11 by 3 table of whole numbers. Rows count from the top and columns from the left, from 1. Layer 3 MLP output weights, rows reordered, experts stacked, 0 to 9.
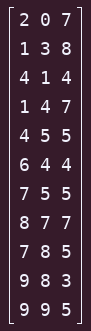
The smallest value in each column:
1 0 3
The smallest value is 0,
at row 1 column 2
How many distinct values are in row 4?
3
